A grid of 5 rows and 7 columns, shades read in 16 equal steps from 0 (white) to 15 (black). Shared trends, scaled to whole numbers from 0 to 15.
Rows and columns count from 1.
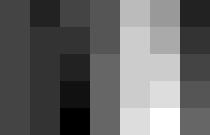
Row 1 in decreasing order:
13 13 11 11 10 6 4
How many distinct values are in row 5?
6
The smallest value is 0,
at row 5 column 6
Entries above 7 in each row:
5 5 5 5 5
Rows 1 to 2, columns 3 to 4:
11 10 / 12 10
